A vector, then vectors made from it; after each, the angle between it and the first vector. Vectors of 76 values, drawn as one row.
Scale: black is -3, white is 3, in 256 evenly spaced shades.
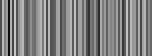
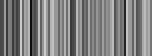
orthogonal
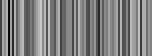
nearly parallel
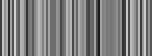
nearly parallel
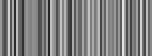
nearly opposite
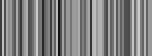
orthogonal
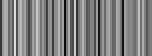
partly aligned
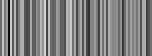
nearly parallel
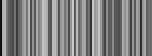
orthogonal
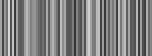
nearly opposite
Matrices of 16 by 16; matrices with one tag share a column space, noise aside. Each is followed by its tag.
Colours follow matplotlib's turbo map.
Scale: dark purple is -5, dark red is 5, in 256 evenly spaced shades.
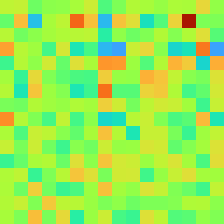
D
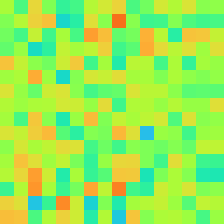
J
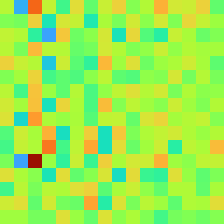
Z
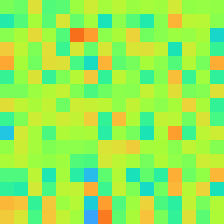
J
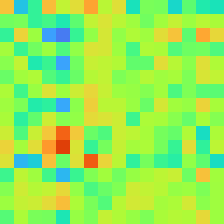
Z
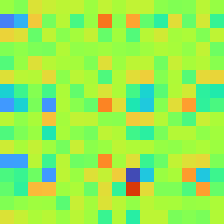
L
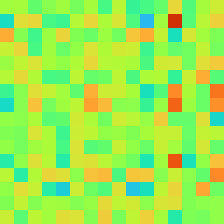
L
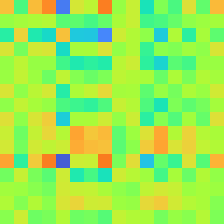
Z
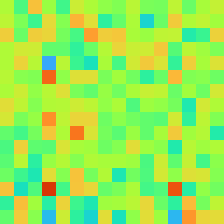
J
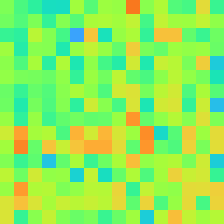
Z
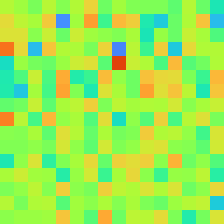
D
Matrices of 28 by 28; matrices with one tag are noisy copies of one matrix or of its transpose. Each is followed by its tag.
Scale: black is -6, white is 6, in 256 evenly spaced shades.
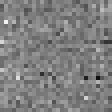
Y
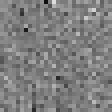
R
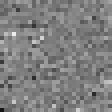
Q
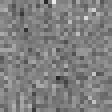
R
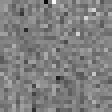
R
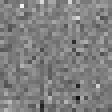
Y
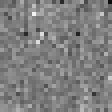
Q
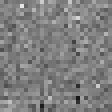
Y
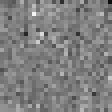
Q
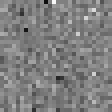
R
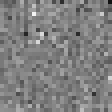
Q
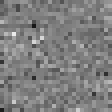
Q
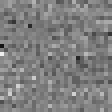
R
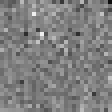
Q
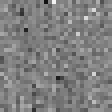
R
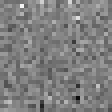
Y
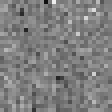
R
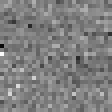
R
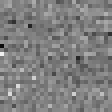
R
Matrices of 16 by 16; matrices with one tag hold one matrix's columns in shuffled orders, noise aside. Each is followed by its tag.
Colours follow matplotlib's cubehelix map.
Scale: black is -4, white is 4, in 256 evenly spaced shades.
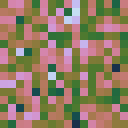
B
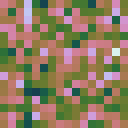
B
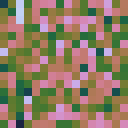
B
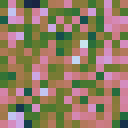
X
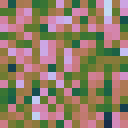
B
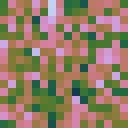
B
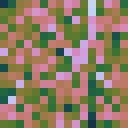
B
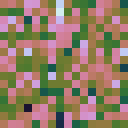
B
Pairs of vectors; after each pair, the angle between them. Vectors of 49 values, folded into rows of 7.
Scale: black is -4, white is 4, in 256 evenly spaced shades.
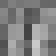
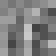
nearly opposite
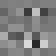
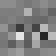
partly opposed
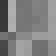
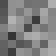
partly aligned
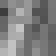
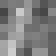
nearly parallel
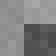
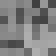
partly opposed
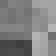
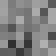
partly aligned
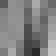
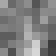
nearly opposite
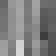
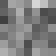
partly aligned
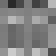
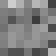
nearly opposite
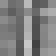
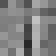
nearly opposite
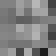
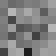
partly opposed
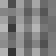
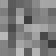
partly aligned
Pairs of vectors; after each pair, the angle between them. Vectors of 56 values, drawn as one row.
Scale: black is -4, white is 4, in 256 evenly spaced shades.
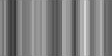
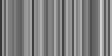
orthogonal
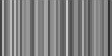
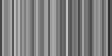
nearly parallel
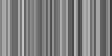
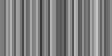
orthogonal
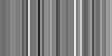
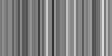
partly aligned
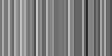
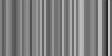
orthogonal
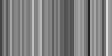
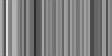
partly opposed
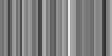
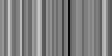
nearly opposite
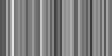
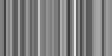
orthogonal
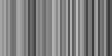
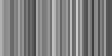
nearly parallel
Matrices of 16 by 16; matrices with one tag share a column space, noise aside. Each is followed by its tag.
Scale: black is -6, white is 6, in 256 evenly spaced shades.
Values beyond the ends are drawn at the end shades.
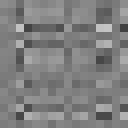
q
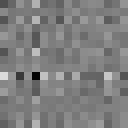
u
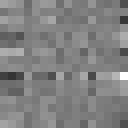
u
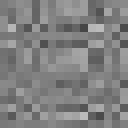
q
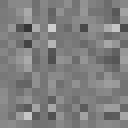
q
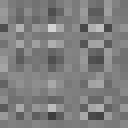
q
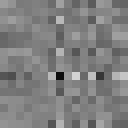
u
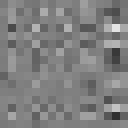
q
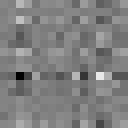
u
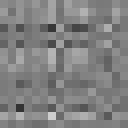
q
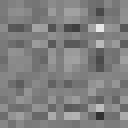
q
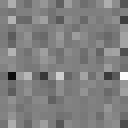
u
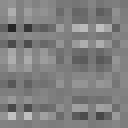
q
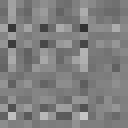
q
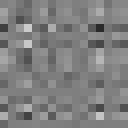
q
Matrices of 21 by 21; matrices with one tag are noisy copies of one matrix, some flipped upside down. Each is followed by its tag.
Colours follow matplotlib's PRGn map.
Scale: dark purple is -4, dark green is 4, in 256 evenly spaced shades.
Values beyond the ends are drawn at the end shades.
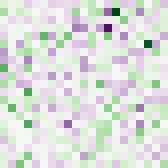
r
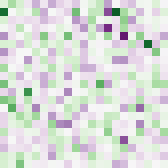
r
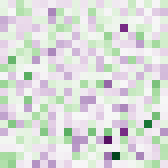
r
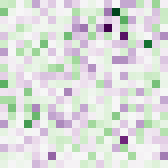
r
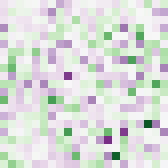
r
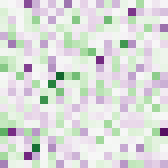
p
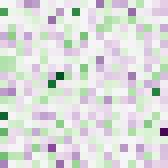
p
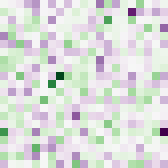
p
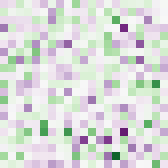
r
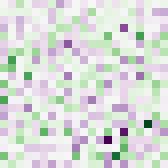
r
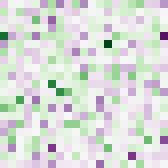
p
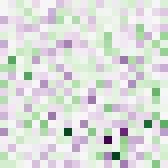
r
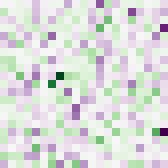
p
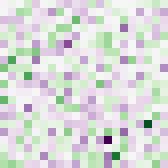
r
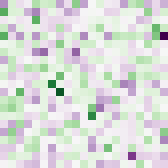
p
